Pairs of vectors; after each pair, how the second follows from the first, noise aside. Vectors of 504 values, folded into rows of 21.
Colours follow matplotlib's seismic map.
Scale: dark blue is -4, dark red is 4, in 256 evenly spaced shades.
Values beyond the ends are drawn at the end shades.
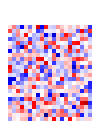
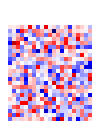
reversed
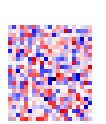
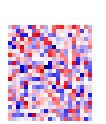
reversed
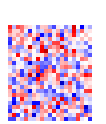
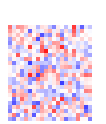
shrunk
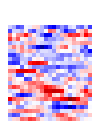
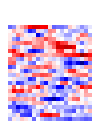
wrapped around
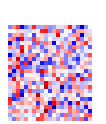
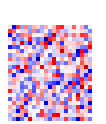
reversed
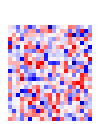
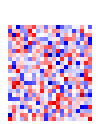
wrapped around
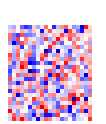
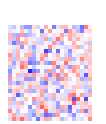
shrunk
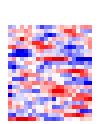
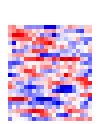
wrapped around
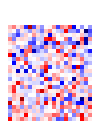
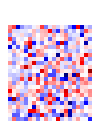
wrapped around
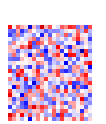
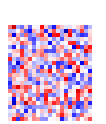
wrapped around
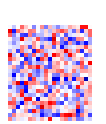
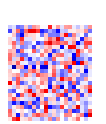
reversed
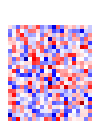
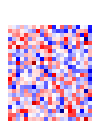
wrapped around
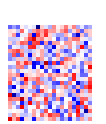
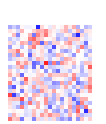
shrunk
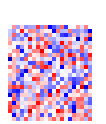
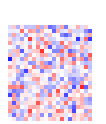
shrunk
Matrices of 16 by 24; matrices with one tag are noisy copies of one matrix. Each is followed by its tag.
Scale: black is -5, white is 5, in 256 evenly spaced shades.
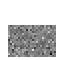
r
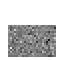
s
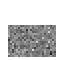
r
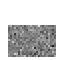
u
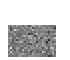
s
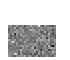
u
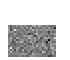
s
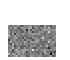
r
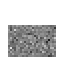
s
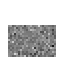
u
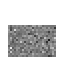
s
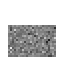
s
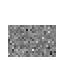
r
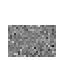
u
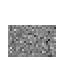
s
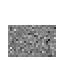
s
